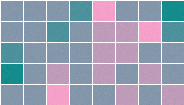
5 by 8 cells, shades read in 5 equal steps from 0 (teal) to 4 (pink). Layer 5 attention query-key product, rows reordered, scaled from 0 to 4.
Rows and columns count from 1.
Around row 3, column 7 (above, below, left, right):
4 3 3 2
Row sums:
15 18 17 17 20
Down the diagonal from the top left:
2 2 2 2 2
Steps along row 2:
same down up up same up down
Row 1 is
2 2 2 1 4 2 2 0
